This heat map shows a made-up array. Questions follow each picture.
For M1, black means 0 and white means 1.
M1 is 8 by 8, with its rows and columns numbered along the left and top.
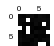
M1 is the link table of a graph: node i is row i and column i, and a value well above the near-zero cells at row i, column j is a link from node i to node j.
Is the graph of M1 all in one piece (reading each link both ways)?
yes
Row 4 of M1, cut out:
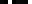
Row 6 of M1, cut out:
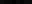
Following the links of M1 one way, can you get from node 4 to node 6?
yes
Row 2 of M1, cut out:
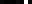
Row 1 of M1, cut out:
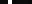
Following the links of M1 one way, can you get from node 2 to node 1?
no
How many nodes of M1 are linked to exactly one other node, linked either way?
3
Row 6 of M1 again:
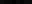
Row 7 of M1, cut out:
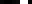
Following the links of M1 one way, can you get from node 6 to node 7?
no
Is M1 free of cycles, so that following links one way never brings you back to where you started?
yes
